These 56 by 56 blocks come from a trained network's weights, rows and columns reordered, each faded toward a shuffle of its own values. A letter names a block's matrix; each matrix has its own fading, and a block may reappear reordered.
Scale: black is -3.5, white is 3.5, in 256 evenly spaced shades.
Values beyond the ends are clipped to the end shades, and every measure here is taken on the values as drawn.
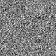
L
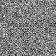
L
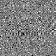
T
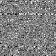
T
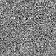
L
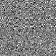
T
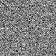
L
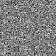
T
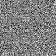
L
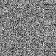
L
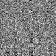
L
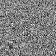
L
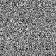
L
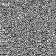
L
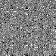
T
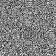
L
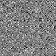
T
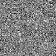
T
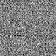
L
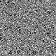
T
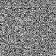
L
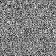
L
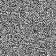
L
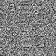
L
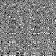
T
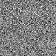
L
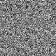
L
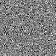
T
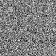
L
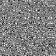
T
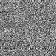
L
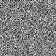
L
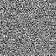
L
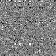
T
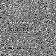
T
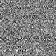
L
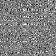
T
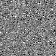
T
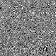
T
